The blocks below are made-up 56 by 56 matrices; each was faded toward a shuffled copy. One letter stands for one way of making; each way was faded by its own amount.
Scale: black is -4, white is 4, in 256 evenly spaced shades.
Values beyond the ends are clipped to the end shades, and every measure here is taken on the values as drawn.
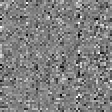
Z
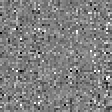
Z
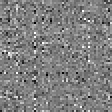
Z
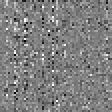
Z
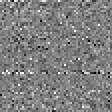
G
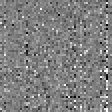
Z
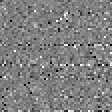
G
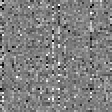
Z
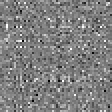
G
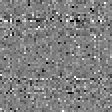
G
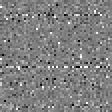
G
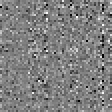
Z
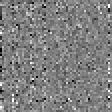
Z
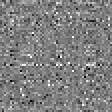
G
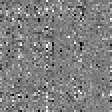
Z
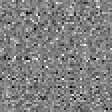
G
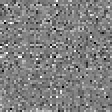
G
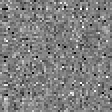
G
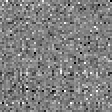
G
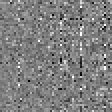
Z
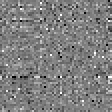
G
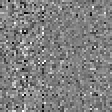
Z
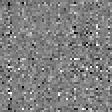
Z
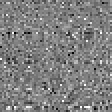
G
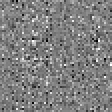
Z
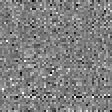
G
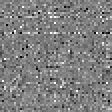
G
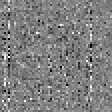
Z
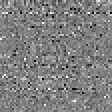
G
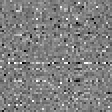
G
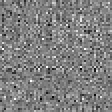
G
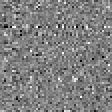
G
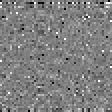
G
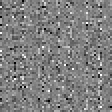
Z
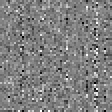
Z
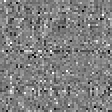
G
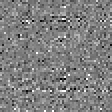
G
